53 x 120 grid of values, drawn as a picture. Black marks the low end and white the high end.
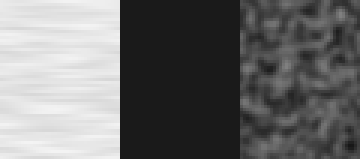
The table splits into one row of 3 panels. Panel 1,1: very high, streaked across, faint in contrast. Panel 1,2: very low, flat. Panel 1,3: low, blotchy.
